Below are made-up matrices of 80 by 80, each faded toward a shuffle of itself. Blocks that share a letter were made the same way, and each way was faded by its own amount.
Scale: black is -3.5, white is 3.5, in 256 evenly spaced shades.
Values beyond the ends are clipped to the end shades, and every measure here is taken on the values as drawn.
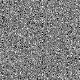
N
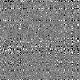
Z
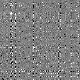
Z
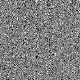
N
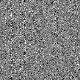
N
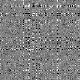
Z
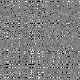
Z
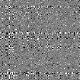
Z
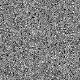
N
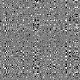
Z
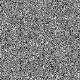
N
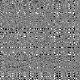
Z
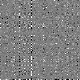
Z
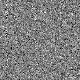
N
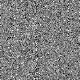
N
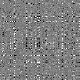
Z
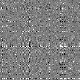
Z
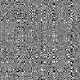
Z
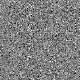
N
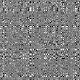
Z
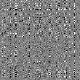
Z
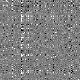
Z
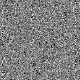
N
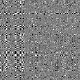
Z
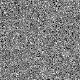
N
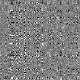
Z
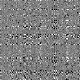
Z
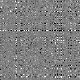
Z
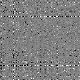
Z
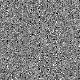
N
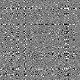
Z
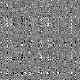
Z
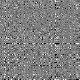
Z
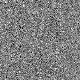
N
